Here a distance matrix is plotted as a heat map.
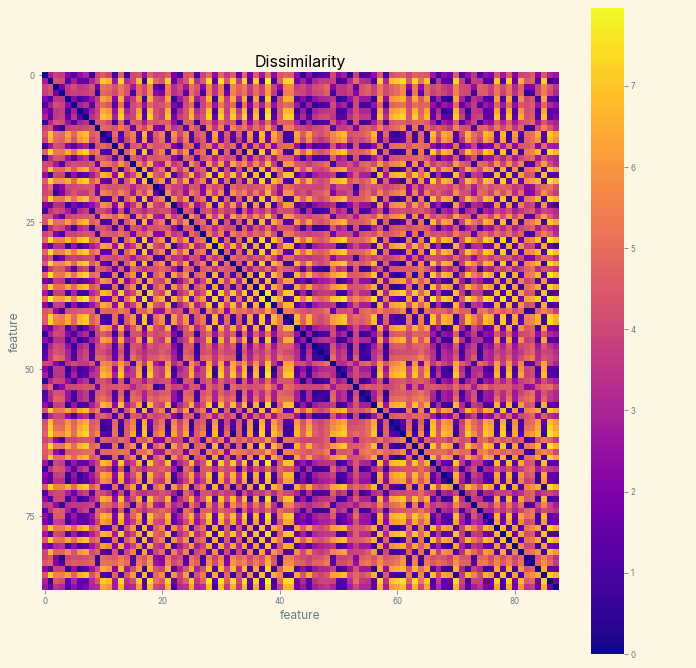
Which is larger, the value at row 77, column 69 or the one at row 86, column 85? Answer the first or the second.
the second
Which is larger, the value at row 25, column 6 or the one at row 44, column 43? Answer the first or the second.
the first
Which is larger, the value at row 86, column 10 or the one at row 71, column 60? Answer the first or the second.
the first
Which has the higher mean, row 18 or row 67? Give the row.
18
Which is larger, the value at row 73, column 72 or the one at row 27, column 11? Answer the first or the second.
the second
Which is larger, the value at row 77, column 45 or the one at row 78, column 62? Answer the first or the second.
the first
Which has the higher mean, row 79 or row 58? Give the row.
79
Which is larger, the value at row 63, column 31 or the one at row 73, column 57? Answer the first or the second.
the second
